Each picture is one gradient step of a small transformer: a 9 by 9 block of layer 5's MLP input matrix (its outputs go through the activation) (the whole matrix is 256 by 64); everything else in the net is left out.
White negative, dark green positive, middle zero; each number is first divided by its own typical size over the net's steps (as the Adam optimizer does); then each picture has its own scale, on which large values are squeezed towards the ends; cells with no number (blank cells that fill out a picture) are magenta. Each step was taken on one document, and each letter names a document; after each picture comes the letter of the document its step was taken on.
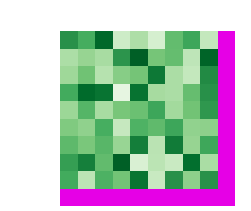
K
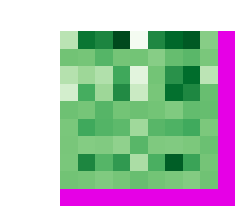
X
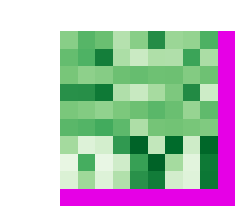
K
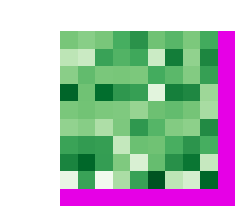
K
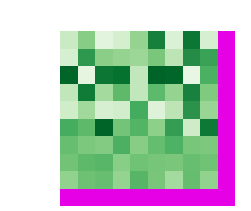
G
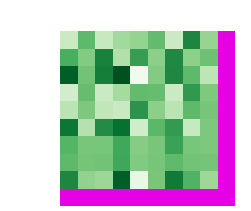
G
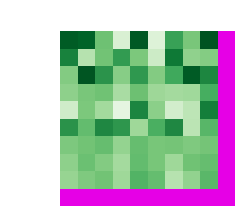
G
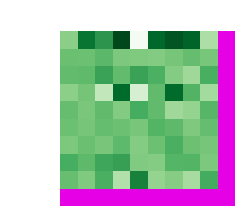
X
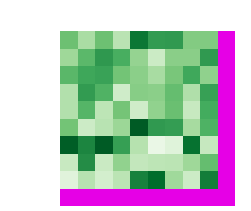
K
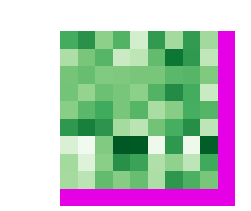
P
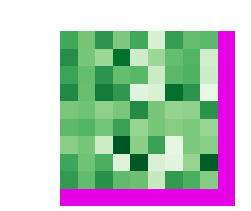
K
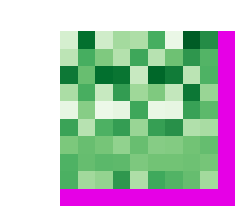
G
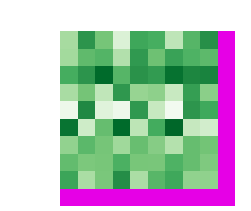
G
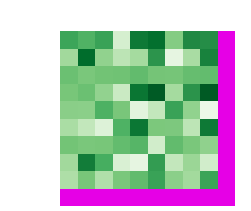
K
